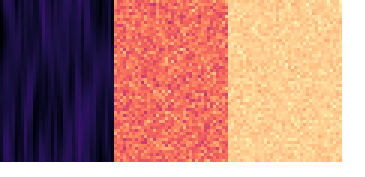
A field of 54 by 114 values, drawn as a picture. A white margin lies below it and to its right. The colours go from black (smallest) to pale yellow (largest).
It is made of 1 by 3 panels. Panel 1,1: very low, streaked downward, faint in contrast. Panel 1,2: high, fine-grained. Panel 1,3: very high, fine-grained, faint in contrast.
